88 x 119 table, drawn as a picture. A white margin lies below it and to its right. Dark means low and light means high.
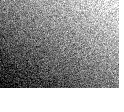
The ninth with the highest average is the top right. Fine speckle covers the field. The bottom left is the ninth with the lowest average. No row or column stands out. There are no regular stripes. There is an overall slope up to the top right. The histogram is bell-shaped.
